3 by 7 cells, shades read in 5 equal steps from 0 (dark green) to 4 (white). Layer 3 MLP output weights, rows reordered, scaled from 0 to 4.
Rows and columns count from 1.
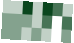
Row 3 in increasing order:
2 2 2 2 3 3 4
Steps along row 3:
same up down up up down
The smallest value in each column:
2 2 0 2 0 1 1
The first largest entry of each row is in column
1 6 6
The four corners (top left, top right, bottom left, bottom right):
3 3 2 2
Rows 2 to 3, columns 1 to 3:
2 2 2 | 2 2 3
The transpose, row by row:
3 2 2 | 3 2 2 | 0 2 3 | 3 3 2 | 0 1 3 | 1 4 4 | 3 1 2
